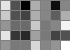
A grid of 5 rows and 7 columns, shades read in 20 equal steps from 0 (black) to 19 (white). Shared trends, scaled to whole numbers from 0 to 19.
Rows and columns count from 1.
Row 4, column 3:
3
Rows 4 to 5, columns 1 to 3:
17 4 3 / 11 9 9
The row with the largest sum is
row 5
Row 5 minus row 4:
-6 5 6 4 1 6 13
